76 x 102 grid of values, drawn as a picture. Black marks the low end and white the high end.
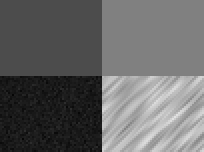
The table splits into 2 rows of 2 panels. Panel 1,1: low, flat. Panel 1,2: middling, flat. Panel 2,1: very low, fine-grained, faint in contrast. Panel 2,2: high, slanting up to the right.
